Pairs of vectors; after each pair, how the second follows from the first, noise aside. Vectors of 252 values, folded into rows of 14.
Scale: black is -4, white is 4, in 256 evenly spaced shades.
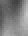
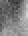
copied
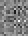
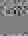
partly zeroed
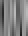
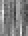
negated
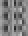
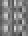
negated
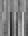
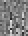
sign-scrambled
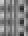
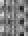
copied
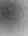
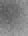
shrunk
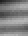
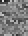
sign-scrambled
